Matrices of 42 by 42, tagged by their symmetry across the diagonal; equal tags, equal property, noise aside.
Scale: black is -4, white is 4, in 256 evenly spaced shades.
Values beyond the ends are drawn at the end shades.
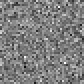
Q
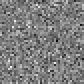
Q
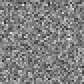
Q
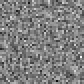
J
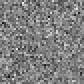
J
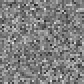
Q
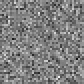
J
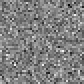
Q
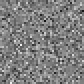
J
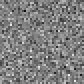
J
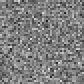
Q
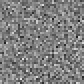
J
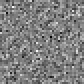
J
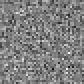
J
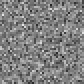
Q
